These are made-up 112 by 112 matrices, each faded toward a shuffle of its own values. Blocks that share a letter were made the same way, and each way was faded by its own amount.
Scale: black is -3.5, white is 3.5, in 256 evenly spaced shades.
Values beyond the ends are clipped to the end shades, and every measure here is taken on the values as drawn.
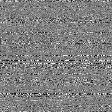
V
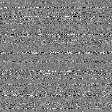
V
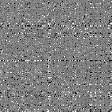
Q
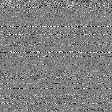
V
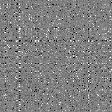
Q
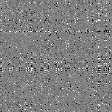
Q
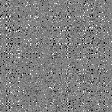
Q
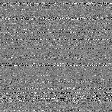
V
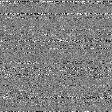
V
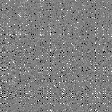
Q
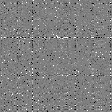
Q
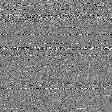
V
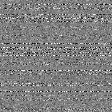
V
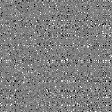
Q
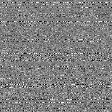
V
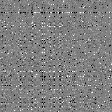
Q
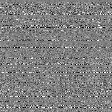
V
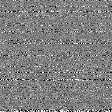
V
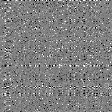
Q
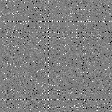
Q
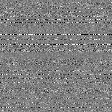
V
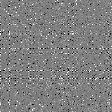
Q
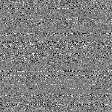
V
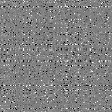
Q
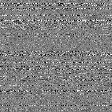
V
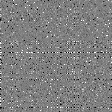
Q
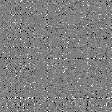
Q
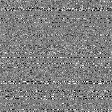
V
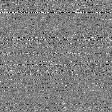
V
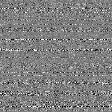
V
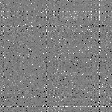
Q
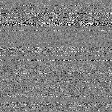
V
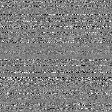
V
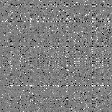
Q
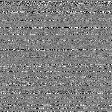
V
